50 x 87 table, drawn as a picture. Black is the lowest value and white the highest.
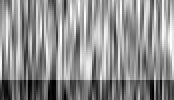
The values follow a bell shape. Streaks run downward. The top part is higher, up to a seam about 80% of the way down. The ninth with the lowest average is the bottom left.
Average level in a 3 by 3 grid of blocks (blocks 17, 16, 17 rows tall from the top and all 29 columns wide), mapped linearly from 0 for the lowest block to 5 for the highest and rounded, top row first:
4 5 5 | 4 5 4 | 0 2 1
